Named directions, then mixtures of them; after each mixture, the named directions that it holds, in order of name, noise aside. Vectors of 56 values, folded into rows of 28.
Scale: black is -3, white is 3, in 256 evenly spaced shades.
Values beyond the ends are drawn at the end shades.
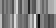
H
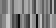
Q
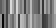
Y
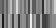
H, Q, Y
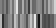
H, Y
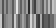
H, Q, Y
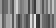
H, Q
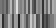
H, Q, Y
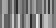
H, Q, Y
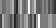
H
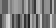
Q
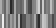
H, Y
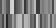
H, Q, Y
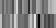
H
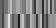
Q, Y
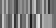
H, Q, Y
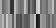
H, Q, Y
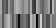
H, Q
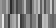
H, Q, Y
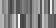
H, Q, Y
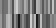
H, Q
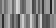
Q, Y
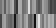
H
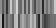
H, Y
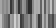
H, Q, Y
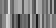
Q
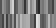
H, Q, Y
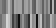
Q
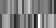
H, Q
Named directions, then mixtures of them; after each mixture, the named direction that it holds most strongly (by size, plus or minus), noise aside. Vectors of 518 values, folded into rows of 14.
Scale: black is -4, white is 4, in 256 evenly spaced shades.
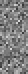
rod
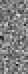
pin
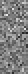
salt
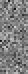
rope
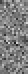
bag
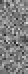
bag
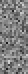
rod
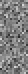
rod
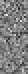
salt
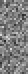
rod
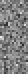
pin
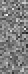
salt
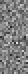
pin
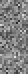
rod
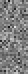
rope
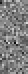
bag
